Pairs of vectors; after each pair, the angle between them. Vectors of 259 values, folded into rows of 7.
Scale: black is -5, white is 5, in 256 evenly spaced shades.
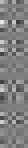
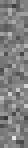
orthogonal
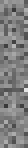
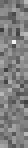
partly opposed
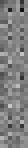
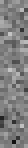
orthogonal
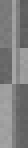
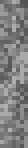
partly aligned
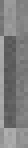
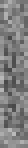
partly aligned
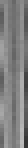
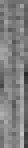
nearly parallel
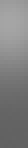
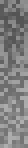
partly opposed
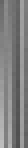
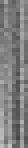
nearly parallel
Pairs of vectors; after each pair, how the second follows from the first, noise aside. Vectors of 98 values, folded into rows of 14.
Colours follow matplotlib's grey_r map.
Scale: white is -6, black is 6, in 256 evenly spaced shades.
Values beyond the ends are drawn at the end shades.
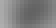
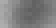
copied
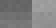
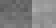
copied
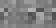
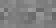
shrunk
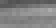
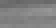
shrunk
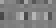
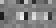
scaled up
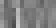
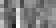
scaled up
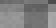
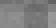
shrunk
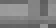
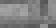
copied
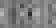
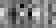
scaled up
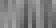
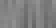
shrunk
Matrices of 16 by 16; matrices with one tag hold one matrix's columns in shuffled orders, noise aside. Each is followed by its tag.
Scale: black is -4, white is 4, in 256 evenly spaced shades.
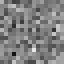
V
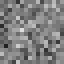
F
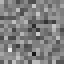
V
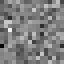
F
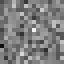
F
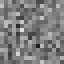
F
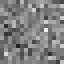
F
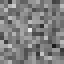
F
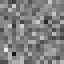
V
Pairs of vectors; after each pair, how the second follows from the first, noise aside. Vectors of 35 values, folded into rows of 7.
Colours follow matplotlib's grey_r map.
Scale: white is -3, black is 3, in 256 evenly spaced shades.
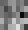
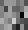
sign-scrambled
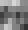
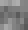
shrunk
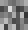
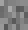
shrunk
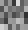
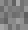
shrunk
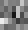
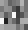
sign-scrambled
